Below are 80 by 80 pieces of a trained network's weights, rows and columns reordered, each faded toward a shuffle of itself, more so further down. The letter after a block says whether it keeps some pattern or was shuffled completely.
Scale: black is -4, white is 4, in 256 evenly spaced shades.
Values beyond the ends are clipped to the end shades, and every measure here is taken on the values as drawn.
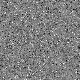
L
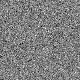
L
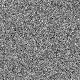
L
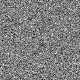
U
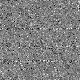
U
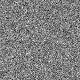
U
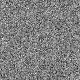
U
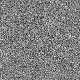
U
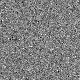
L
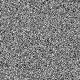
L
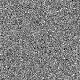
U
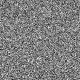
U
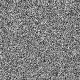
U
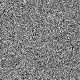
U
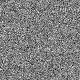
L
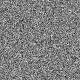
L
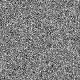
U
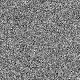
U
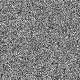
U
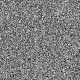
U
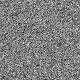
L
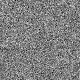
L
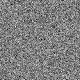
U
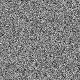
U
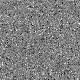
L
